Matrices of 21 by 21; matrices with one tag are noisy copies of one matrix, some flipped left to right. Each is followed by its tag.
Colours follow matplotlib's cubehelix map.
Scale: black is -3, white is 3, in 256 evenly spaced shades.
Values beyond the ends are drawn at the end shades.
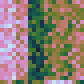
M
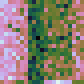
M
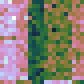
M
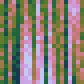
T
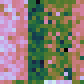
M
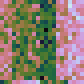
M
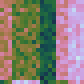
M
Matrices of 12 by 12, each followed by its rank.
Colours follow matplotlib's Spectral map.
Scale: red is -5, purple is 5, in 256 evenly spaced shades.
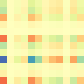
one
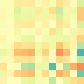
two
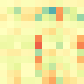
two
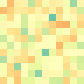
full rank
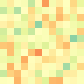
full rank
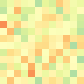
full rank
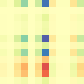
one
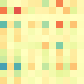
two
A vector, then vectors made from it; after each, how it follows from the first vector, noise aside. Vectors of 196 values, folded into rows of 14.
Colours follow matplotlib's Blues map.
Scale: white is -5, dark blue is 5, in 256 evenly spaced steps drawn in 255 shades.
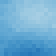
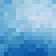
scaled up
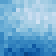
scaled up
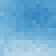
negated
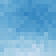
negated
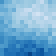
scaled up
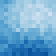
scaled up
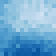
scaled up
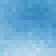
negated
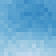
negated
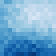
scaled up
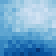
scaled up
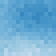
negated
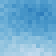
negated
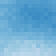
negated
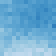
negated
